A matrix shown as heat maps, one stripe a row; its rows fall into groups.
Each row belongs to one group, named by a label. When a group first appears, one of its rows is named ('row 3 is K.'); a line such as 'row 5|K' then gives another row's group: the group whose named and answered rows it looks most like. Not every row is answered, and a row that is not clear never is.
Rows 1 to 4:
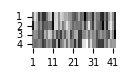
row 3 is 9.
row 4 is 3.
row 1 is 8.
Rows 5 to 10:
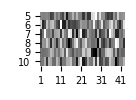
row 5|3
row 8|9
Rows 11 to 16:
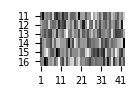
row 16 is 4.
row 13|4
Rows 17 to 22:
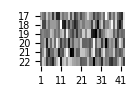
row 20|9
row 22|8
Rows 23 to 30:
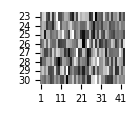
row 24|8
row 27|9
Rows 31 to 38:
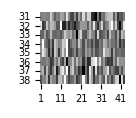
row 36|3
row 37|4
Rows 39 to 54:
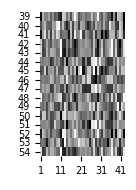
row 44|3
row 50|8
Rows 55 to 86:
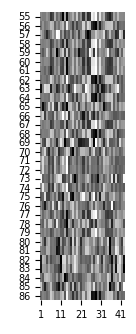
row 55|3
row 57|9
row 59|4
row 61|3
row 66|4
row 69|4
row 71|4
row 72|4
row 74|4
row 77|3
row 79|3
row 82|8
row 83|8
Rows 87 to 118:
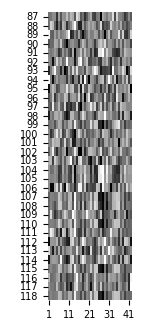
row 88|4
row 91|3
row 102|4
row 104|3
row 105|3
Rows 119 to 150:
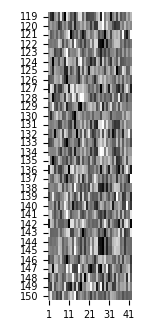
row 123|8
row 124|4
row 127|8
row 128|4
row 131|3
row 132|9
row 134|3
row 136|8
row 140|9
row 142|8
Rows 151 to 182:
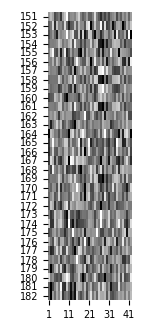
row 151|8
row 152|9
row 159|3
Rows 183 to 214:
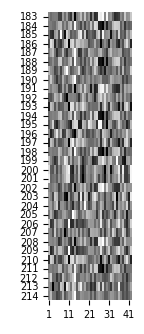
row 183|3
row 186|8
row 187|4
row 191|3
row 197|8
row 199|9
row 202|3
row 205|4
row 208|3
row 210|8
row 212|4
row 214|4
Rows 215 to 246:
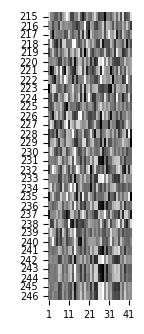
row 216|9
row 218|4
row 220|3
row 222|9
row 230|4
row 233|3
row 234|4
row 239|4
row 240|4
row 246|3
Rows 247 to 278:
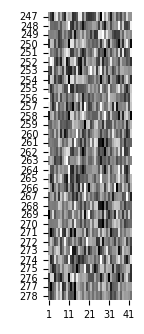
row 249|3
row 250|8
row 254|8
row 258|8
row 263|8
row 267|9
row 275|9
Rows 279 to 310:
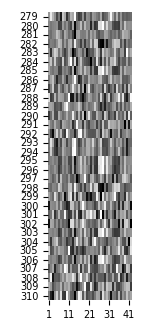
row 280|3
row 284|4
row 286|4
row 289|8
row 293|4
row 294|4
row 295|3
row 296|3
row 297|9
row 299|4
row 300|8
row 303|3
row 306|3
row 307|9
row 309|9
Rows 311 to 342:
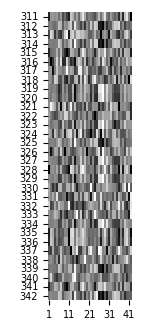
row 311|8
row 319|3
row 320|3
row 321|4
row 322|9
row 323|3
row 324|4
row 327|3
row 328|8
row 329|3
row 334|3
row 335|8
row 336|8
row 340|4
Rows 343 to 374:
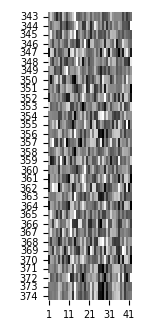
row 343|4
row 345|4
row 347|8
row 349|8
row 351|9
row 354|3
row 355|9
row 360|9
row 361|8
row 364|8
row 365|4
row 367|4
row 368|3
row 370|8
